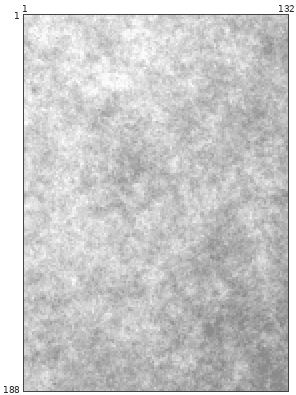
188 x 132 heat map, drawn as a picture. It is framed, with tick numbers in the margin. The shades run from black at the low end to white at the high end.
The histogram is bell-shaped. The ninth with the lowest average is the bottom right. No row or column stands out. The field climbs toward the top left. The texture is blotchy.
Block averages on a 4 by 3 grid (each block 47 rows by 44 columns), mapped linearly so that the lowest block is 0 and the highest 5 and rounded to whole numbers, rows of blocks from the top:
553
432
432
220
